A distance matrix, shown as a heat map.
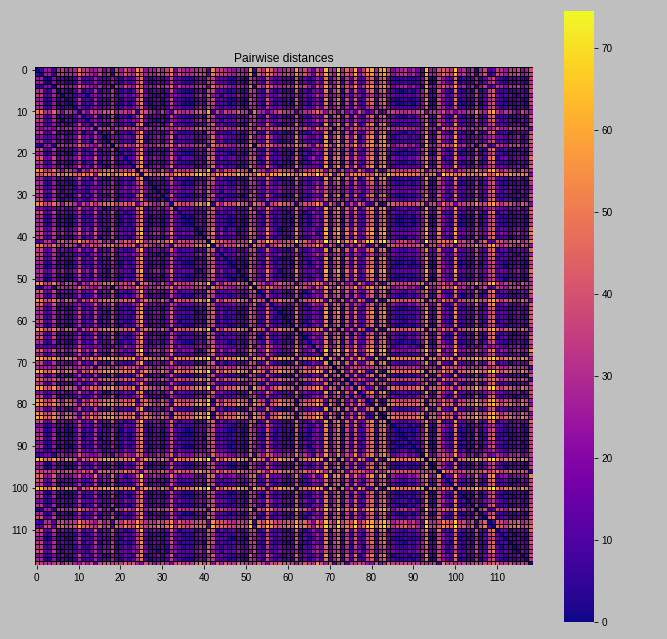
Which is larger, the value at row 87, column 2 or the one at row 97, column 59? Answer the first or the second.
the second
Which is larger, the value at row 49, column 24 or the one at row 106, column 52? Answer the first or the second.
the first
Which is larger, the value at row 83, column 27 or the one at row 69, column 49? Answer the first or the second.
the second
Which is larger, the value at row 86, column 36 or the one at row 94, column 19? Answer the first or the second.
the second
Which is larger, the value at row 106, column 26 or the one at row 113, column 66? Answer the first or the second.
the second
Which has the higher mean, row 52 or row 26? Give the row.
52
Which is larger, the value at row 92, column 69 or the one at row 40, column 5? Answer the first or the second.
the first
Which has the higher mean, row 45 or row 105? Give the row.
105
